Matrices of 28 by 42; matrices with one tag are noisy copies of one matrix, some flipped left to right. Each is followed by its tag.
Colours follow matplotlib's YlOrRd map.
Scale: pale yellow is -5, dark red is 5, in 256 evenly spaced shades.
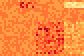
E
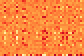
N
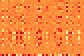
N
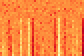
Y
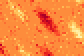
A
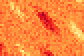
A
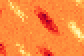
A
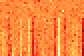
Y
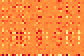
N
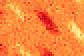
A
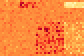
E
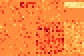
E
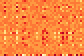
N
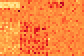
E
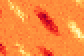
A
